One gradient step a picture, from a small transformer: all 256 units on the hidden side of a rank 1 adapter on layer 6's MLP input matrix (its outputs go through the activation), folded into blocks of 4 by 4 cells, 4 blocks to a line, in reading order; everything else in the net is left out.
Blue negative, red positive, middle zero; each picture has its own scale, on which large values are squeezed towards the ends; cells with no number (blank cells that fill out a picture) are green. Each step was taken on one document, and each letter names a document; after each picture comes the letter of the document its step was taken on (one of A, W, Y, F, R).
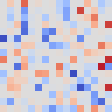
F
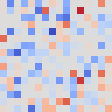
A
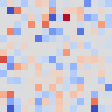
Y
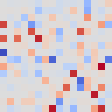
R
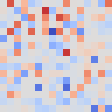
A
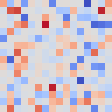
Y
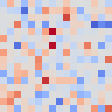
A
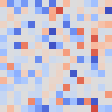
Y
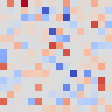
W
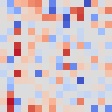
Y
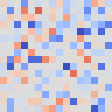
R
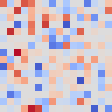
Y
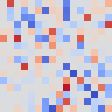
R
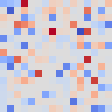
R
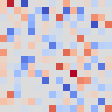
W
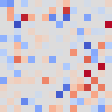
R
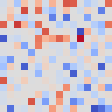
R
